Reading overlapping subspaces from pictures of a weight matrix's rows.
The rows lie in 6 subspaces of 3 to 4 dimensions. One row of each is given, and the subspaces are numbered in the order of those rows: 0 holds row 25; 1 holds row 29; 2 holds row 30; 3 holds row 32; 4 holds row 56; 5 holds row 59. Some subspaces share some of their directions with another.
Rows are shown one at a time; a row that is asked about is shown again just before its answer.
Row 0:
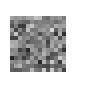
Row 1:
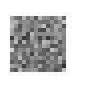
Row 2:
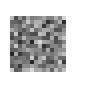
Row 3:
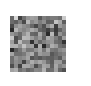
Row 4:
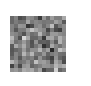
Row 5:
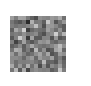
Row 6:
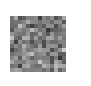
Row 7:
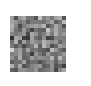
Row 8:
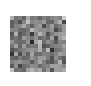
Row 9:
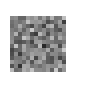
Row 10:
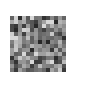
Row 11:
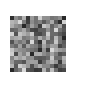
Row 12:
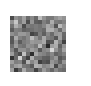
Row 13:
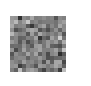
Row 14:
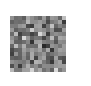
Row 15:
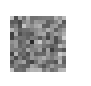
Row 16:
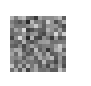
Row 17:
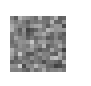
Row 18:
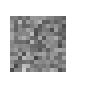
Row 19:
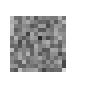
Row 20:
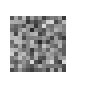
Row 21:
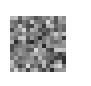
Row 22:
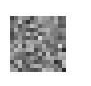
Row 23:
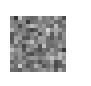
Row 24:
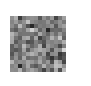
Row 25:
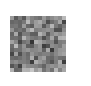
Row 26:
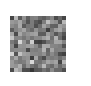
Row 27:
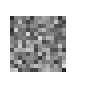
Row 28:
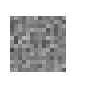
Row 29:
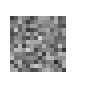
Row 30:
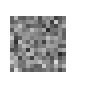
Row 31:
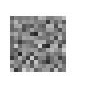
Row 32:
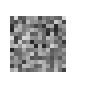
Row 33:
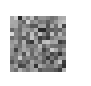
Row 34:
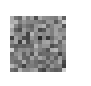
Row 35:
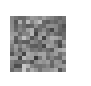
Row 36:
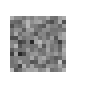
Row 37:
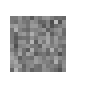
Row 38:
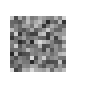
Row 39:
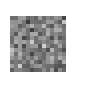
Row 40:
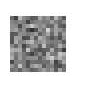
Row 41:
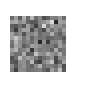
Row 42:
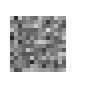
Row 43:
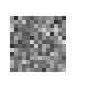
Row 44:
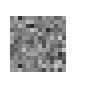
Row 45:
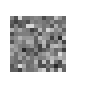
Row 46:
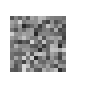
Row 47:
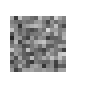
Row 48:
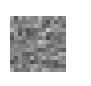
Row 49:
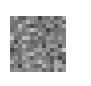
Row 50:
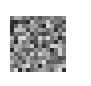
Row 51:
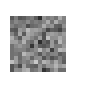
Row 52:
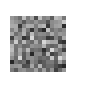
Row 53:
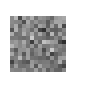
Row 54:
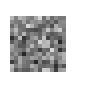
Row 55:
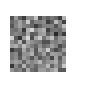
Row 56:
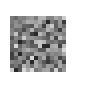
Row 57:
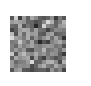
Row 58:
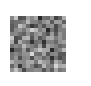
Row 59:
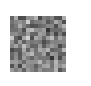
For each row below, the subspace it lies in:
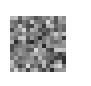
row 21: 5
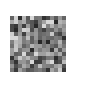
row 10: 2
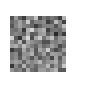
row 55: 5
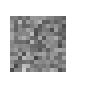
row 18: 4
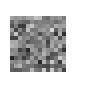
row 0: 1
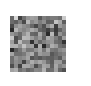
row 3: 3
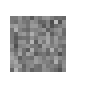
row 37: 2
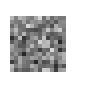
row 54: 0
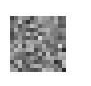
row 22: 1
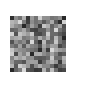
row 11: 4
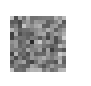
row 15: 4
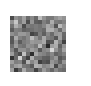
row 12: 4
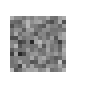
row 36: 0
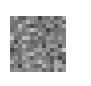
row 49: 1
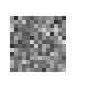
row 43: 3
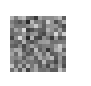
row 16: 5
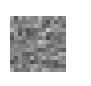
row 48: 0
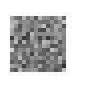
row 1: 3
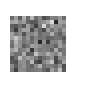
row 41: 2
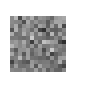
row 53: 3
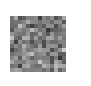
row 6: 1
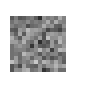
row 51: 0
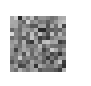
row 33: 3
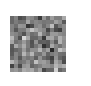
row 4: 0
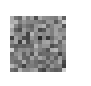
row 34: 5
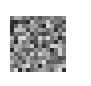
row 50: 5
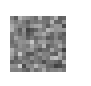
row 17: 0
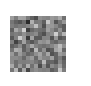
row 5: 5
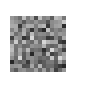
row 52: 3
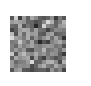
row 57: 2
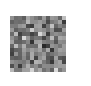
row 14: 0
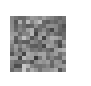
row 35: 4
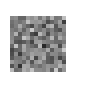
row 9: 4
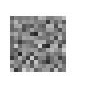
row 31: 4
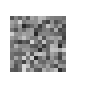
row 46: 4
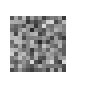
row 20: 2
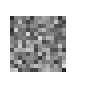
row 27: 1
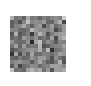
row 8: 4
